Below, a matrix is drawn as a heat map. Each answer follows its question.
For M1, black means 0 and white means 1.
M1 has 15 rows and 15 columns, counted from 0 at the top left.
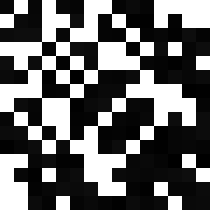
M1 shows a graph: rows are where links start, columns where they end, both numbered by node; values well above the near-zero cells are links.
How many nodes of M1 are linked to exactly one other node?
0
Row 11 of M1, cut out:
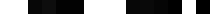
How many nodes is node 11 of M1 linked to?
6
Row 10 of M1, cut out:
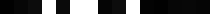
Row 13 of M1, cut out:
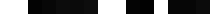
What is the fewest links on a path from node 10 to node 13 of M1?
3
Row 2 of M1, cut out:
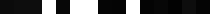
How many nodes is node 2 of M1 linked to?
4
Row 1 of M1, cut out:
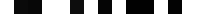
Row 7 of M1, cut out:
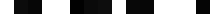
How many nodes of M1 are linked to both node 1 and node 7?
6
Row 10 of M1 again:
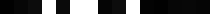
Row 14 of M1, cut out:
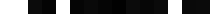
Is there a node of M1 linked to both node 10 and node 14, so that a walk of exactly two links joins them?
no
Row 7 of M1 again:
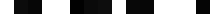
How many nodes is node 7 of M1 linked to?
7
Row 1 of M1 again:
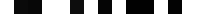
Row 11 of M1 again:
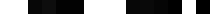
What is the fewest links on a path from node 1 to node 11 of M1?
1
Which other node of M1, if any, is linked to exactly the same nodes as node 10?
node 2
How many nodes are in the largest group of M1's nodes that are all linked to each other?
4
